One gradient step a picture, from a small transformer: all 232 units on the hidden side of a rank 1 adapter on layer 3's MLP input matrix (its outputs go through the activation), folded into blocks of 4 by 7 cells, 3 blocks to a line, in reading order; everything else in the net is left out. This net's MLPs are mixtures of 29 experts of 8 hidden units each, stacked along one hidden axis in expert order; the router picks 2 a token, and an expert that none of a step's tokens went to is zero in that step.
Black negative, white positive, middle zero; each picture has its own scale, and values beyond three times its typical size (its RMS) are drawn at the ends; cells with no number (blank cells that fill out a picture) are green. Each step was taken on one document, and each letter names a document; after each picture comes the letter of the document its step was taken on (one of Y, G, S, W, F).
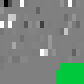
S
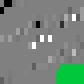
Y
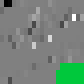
Y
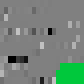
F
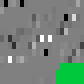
Y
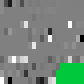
F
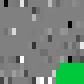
F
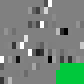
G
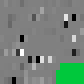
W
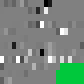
G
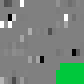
W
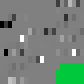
W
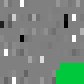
W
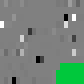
W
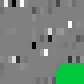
F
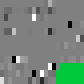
F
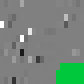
W
